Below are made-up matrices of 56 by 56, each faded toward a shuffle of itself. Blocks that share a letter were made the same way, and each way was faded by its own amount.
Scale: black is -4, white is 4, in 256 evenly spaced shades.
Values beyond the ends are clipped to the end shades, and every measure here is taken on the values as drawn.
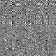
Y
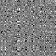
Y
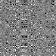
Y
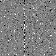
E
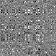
Y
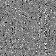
E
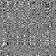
Y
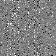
E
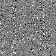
E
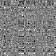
Y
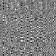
Y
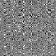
Y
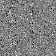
E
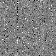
E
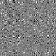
Y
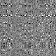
Y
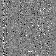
E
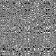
Y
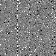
E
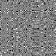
Y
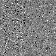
E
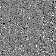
E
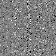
E
